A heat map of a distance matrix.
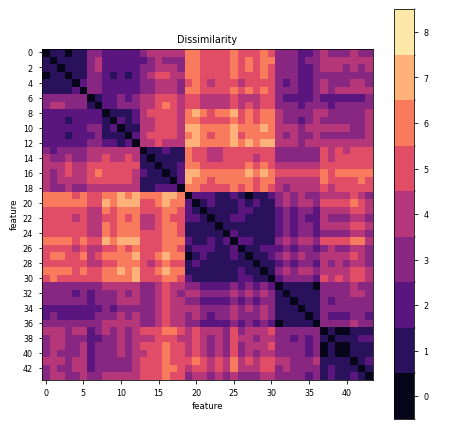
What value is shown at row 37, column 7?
3
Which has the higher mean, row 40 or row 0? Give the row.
0
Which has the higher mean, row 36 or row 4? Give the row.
4
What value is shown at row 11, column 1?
2
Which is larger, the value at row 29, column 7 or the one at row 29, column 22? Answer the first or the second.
the first
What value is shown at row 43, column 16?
6
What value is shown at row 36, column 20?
3
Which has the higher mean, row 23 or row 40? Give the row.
23
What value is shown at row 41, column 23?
5
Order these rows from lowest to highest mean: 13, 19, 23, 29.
23, 13, 29, 19
